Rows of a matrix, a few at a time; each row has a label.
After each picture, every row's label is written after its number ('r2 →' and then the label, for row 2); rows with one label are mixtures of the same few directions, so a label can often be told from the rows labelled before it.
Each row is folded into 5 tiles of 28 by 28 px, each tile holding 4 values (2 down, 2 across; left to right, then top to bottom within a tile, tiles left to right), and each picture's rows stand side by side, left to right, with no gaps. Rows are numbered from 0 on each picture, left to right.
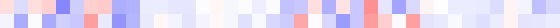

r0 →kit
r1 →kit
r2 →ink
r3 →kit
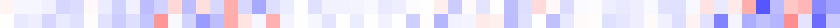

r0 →kit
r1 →ink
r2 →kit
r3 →ink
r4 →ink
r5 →kit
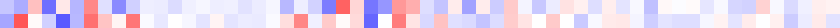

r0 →ink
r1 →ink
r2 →kit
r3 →ink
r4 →ink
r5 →kit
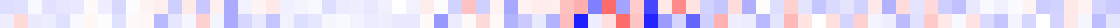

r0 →ink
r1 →ink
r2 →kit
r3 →ink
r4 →ink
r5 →ink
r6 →ink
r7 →kit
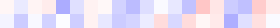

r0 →kit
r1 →kit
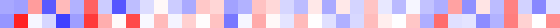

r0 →ink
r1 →kit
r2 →ink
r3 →ink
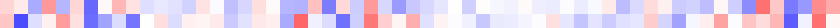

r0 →ink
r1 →kit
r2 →ink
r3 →ink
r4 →kit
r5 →kit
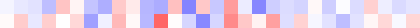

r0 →kit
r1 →ink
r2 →ink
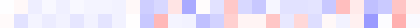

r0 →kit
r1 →ink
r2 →kit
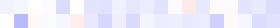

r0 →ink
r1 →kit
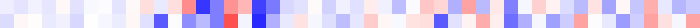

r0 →ink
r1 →kit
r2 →ink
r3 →ink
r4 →ink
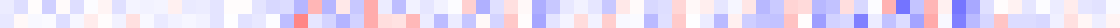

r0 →ink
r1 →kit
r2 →ink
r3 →kit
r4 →kit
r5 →kit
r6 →kit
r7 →ink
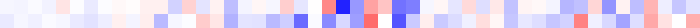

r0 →kit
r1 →ink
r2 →kit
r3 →ink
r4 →ink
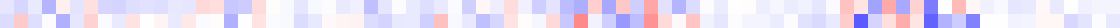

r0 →ink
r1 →kit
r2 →ink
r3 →ink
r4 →ink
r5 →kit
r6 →ink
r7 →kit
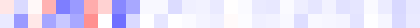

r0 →kit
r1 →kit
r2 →kit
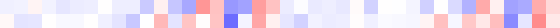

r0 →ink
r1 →kit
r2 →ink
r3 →kit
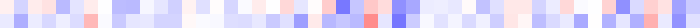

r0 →kit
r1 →ink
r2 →kit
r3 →kit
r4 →kit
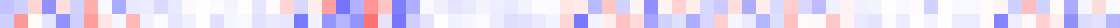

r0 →ink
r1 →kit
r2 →kit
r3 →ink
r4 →ink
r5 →ink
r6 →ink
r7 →ink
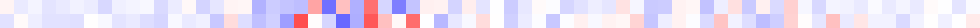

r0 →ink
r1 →kit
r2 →ink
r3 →ink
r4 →kit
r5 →ink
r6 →ink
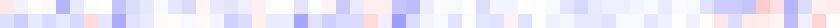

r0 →kit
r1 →kit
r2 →kit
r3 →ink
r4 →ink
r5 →kit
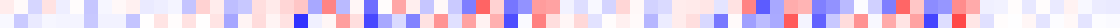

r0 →ink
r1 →kit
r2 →ink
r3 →kit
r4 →kit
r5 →kit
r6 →kit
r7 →ink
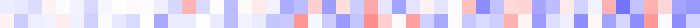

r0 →ink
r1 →ink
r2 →ink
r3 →kit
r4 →kit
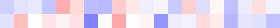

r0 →kit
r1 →ink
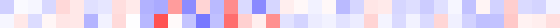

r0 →kit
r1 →ink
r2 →kit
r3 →ink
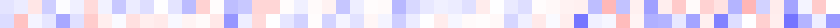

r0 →ink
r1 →kit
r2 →kit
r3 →kit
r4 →ink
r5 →ink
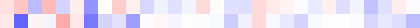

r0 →ink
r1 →kit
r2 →ink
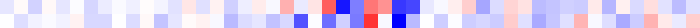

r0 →ink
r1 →ink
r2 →kit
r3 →kit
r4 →ink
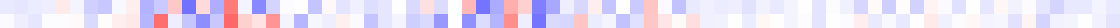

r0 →kit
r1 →ink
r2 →ink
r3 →kit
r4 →ink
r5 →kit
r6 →ink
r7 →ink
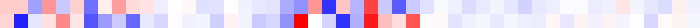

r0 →ink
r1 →kit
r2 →ink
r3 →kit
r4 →kit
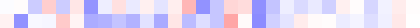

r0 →ink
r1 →kit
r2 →kit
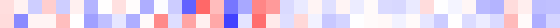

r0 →ink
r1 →kit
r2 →ink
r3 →kit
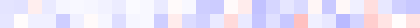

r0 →ink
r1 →kit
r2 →ink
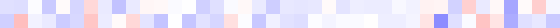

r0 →ink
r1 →kit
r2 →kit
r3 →ink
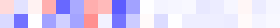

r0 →kit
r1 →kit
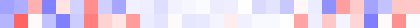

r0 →ink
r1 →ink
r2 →kit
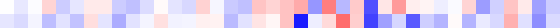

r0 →kit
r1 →kit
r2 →ink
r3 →kit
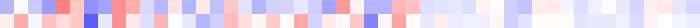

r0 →kit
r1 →ink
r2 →kit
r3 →kit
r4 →kit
